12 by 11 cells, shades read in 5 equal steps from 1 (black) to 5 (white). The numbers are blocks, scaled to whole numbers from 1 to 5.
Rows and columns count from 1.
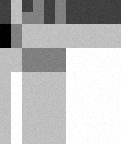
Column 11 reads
2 2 4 4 5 5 5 5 5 5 5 5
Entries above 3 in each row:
1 1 9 9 7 7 11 11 11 11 11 11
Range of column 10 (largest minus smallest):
3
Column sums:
38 52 43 44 42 44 52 52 52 52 52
